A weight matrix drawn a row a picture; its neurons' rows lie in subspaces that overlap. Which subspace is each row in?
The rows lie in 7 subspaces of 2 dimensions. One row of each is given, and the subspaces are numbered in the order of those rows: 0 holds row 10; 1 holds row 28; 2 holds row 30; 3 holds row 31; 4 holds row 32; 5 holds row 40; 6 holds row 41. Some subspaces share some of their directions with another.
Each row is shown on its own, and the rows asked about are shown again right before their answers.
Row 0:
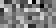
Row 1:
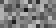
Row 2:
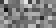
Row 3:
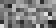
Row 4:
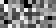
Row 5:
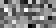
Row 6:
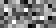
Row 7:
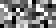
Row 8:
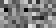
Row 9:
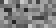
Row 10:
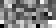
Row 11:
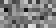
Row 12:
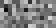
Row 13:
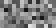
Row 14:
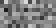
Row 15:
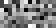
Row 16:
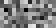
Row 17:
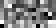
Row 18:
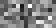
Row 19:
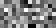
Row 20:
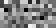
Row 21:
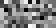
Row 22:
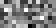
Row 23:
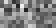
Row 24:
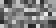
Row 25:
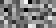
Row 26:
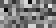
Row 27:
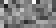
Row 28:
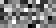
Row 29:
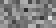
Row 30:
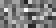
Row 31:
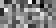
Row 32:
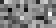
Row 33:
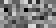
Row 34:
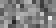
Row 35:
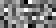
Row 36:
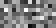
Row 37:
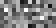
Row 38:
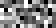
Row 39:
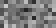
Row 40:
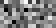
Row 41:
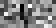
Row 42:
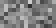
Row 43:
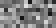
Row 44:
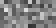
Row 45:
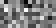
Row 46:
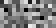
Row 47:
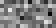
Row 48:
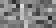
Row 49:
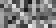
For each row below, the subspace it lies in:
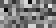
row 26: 4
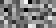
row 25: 2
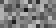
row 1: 1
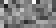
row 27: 2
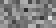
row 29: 3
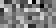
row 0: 3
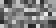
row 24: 0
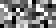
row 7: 1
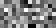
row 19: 2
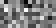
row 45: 5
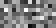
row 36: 1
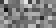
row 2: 5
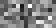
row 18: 6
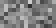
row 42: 6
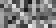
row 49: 5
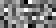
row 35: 2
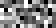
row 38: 4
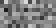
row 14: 5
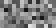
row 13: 5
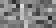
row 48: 6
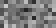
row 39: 2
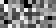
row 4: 5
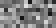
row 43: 4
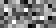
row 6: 3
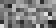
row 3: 0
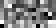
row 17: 0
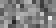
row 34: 3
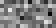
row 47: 4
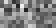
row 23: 6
